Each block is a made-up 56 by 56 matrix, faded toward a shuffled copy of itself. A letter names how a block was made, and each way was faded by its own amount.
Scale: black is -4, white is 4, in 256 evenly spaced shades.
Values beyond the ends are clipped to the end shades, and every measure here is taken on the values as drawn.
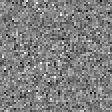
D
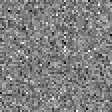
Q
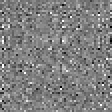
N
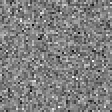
D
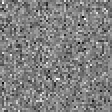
Q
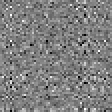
N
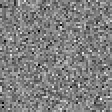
D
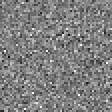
D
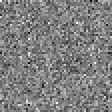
Q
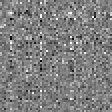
N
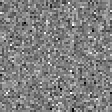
Q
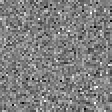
D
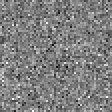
Q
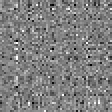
N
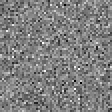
Q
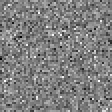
D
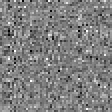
N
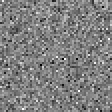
D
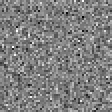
Q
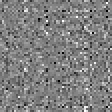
N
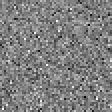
D
